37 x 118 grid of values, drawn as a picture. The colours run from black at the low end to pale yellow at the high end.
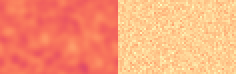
The table splits into one row of 2 panels. Panel 1,1: high, blotchy, faint in contrast. Panel 1,2: very high, fine-grained, faint in contrast.
